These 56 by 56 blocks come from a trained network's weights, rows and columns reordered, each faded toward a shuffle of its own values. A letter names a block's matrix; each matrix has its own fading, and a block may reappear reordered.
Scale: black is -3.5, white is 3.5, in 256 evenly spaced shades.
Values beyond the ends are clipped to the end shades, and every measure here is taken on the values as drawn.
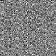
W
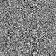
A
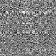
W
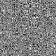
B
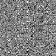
B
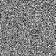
A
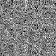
B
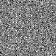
B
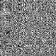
W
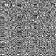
W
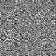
W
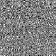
W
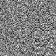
A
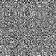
W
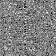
B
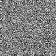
A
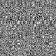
W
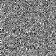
B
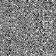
B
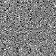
B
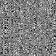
B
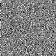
B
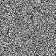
A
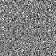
W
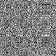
W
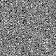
B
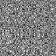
W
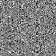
B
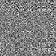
W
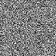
A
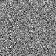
A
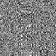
W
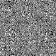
B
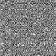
W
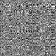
W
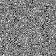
B
